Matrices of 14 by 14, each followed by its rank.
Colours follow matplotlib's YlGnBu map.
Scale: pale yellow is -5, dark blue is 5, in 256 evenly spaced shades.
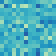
three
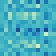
three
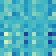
two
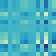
one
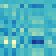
two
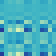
one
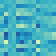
two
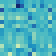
three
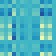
one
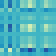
one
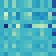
two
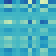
one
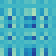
one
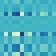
one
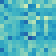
three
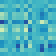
two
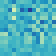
three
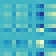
one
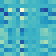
two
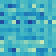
three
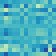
two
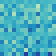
three
